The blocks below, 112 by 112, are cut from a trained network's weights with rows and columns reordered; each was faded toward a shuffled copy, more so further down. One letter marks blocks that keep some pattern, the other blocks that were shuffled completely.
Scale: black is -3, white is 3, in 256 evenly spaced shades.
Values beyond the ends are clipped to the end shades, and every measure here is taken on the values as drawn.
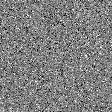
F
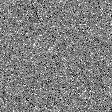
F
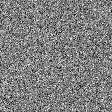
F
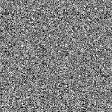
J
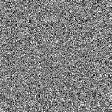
J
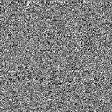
J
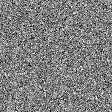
F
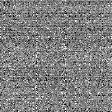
J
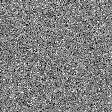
F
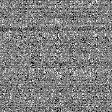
J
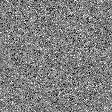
F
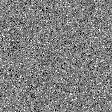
F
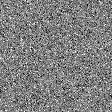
F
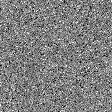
F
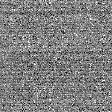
J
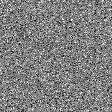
F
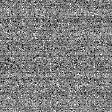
J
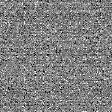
J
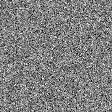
F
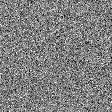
F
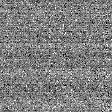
J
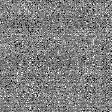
J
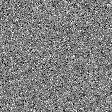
F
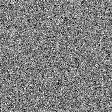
F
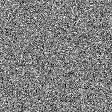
F
